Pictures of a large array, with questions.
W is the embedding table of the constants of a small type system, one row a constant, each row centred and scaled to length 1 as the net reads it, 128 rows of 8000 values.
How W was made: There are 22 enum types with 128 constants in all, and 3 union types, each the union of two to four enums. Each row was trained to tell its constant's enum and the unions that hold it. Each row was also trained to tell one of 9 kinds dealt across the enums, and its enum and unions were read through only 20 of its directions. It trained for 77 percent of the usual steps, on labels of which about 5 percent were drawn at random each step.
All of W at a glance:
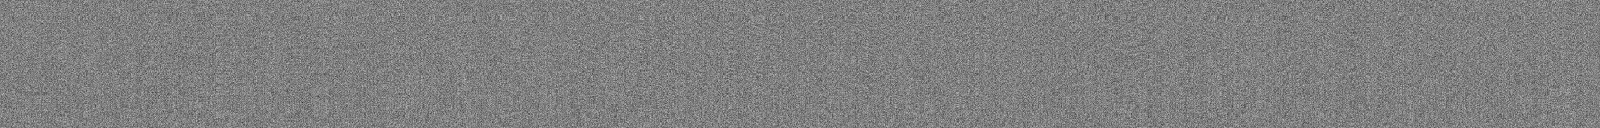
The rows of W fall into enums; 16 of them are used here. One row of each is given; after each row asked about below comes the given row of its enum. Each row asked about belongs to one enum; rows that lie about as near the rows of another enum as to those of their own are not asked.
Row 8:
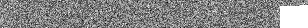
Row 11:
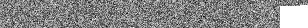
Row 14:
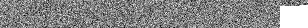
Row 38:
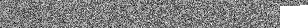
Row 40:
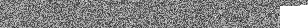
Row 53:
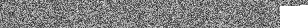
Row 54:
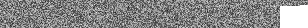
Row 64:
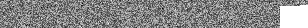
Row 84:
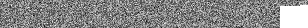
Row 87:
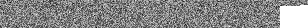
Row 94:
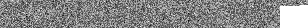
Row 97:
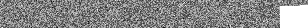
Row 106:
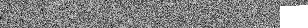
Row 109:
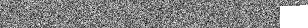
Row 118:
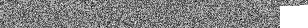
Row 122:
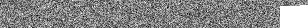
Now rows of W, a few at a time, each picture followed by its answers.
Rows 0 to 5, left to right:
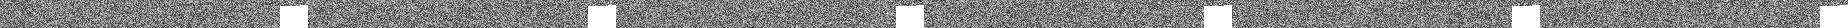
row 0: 122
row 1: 87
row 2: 87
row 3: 40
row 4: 11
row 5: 97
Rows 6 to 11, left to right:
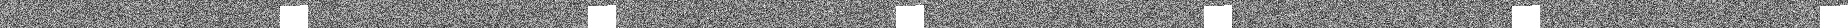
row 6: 8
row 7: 122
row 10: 14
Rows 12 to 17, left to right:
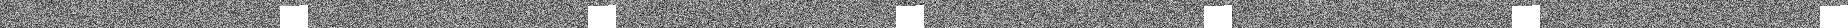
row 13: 84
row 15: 14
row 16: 64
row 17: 8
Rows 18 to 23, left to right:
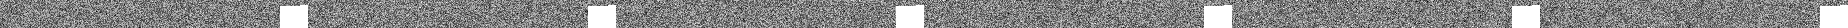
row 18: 106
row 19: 94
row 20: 97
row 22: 14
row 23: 53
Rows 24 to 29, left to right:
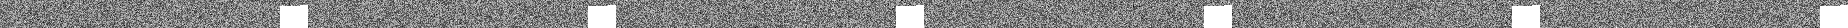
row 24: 84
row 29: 40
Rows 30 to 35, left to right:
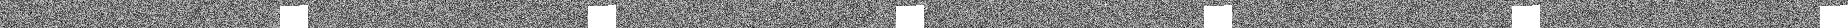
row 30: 122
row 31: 64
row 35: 40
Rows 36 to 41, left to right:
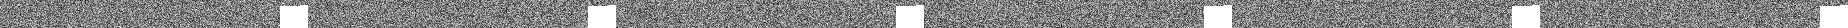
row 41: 11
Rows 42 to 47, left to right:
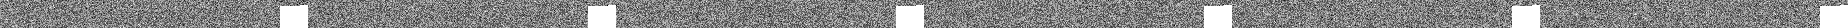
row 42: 54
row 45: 11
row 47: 87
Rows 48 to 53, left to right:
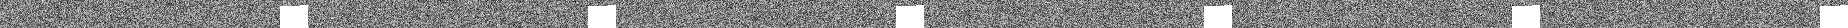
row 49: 109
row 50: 53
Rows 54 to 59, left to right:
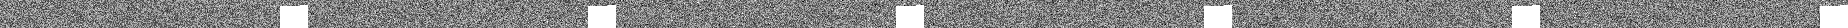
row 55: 14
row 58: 87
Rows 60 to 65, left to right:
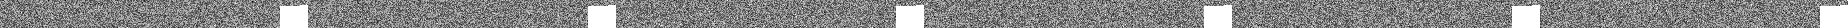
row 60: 122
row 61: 40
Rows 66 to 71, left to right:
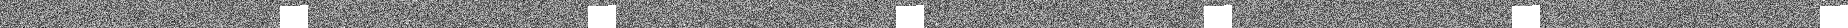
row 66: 53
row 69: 53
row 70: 40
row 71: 40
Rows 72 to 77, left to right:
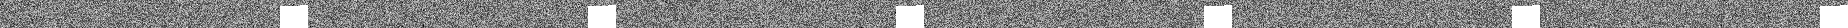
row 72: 122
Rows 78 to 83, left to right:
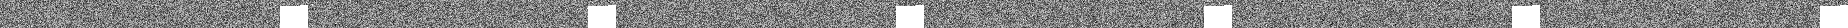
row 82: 64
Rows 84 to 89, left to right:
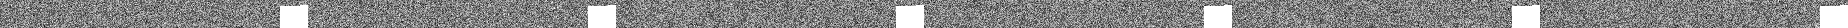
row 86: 97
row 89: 53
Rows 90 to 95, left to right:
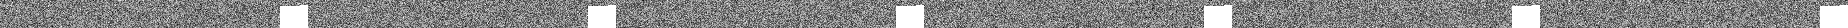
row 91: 122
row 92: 94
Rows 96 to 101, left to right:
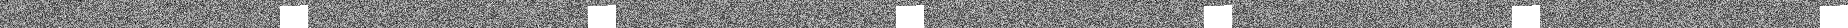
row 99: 97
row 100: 87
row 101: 97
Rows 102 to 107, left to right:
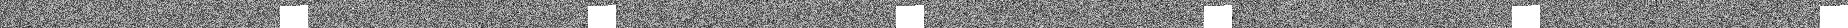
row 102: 53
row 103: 97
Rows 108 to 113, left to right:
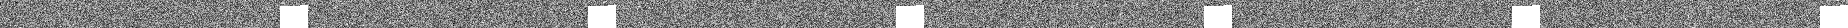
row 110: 38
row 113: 94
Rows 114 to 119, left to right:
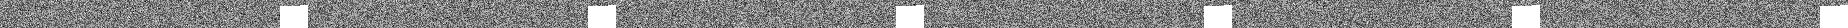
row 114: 94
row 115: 106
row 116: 64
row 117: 106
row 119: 11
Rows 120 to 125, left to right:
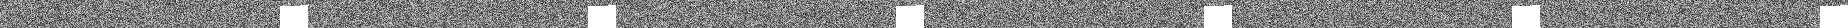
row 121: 11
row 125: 11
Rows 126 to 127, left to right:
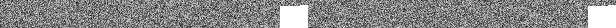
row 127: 94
